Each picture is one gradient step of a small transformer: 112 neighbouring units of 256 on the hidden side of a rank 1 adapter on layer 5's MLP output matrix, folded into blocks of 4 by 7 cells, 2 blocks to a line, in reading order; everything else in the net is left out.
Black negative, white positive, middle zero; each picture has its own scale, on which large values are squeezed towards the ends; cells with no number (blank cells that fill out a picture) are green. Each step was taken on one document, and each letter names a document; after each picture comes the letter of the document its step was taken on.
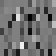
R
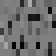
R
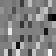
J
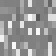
R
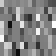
R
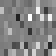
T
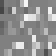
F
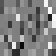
J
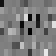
F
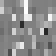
F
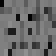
T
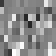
J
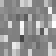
J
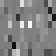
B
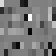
F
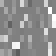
B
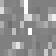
F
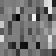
R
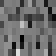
J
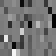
B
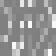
B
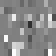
B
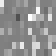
T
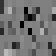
F
